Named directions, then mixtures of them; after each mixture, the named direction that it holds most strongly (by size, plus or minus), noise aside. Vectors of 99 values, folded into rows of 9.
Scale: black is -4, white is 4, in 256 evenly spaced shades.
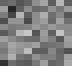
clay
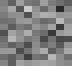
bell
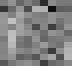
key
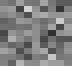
bell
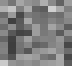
key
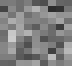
key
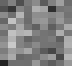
key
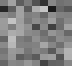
key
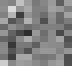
clay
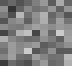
clay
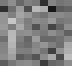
key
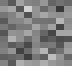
bell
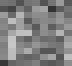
key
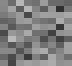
bell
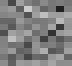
bell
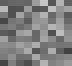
clay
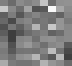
key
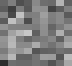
clay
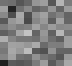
clay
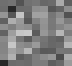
clay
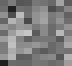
clay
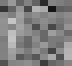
key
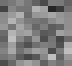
key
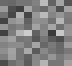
clay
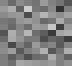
bell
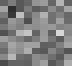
clay
